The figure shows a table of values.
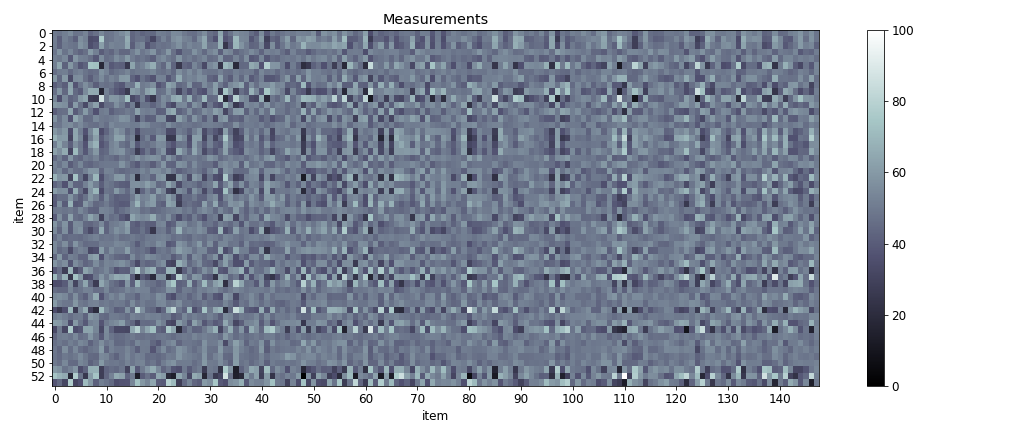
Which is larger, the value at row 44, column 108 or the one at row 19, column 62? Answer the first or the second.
the first
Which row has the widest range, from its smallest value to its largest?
52
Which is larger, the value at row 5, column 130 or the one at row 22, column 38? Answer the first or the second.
the second
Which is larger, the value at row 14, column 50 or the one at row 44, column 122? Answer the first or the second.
the second
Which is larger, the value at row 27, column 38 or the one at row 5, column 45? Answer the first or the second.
the first
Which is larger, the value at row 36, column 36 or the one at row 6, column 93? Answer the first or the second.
the first
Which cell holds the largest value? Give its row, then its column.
52, 110
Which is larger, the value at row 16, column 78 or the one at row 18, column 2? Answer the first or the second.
the second
